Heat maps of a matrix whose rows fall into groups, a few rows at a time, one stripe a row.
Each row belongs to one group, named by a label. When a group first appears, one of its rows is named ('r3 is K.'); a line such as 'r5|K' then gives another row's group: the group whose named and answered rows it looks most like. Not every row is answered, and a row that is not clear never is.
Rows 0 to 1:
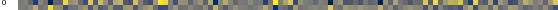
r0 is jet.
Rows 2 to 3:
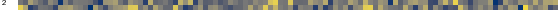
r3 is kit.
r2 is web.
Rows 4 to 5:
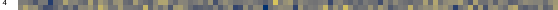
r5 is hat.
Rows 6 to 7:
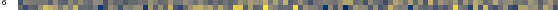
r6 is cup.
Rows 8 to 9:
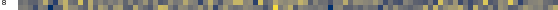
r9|jet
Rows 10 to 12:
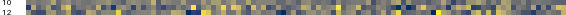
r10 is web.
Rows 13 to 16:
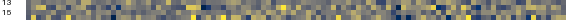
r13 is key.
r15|cup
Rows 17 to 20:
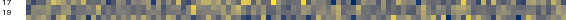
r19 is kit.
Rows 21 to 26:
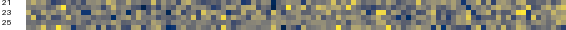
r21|hat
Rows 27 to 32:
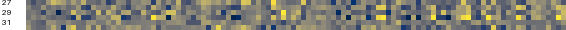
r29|jet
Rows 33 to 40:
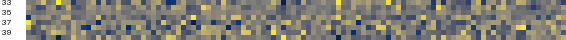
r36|kit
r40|jet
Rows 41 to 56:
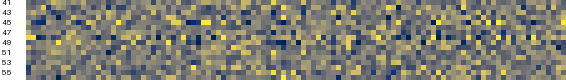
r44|jet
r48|kit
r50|key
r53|web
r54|kit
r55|cup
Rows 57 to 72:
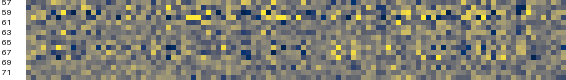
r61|web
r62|key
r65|hat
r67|hat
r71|key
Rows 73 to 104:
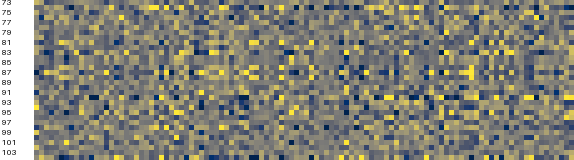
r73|kit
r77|web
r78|key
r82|kit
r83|web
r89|jet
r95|jet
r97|key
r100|key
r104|hat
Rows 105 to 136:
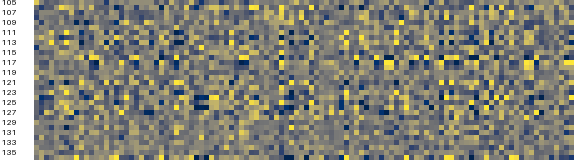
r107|cup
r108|cup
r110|key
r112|hat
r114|kit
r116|key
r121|jet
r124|web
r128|cup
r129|key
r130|jet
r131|key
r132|kit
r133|jet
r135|hat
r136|web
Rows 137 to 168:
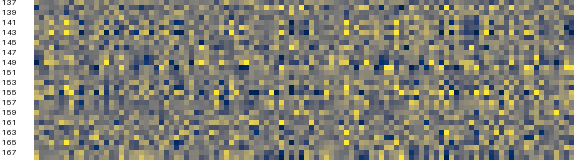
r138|cup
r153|kit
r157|cup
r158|cup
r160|key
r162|hat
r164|key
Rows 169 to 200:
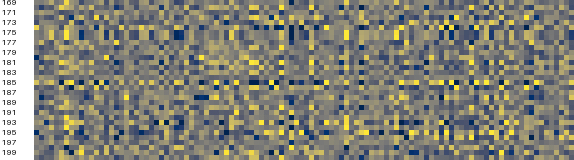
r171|hat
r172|cup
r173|cup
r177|web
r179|web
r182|kit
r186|cup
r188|web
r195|cup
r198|jet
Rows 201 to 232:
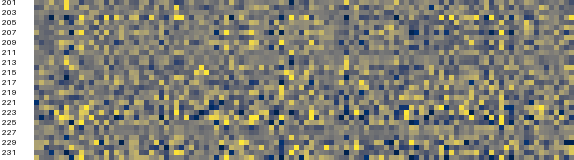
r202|web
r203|key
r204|jet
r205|cup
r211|jet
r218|cup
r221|key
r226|cup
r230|kit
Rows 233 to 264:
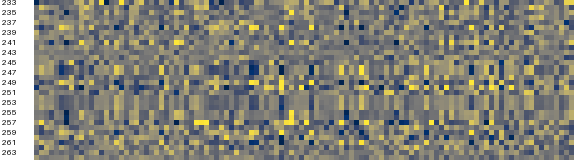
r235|jet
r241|jet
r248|cup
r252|hat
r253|hat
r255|jet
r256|jet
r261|hat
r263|key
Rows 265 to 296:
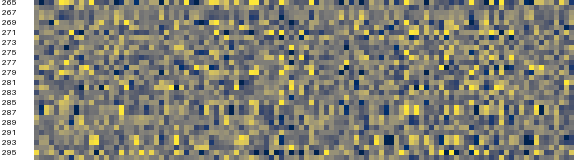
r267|hat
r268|hat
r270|key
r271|cup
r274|jet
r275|web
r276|cup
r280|web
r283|cup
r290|web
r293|key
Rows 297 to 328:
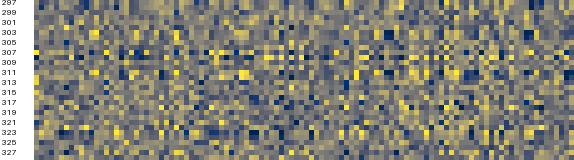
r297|web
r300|cup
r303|key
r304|key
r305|jet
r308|cup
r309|web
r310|cup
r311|key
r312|key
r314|jet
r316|hat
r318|web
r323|hat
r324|hat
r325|web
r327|jet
